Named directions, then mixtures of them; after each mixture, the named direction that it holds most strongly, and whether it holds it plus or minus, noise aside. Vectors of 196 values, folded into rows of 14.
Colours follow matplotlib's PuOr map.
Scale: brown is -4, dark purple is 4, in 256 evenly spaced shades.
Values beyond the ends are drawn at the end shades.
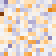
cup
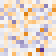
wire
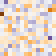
cup, plus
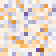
wire, minus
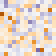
cup, plus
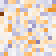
cup, plus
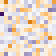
cup, minus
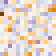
cup, plus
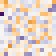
cup, minus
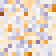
cup, plus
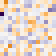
cup, minus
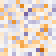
wire, minus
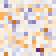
wire, minus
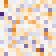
cup, minus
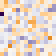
cup, minus
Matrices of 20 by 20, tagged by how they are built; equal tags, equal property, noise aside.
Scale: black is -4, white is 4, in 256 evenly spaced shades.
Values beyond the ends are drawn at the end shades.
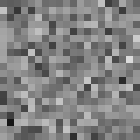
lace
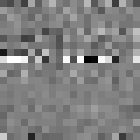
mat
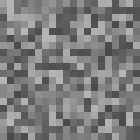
lace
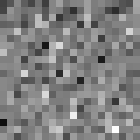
lace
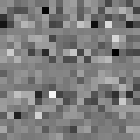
mat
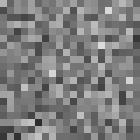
lace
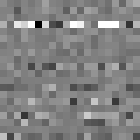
mat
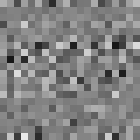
mat
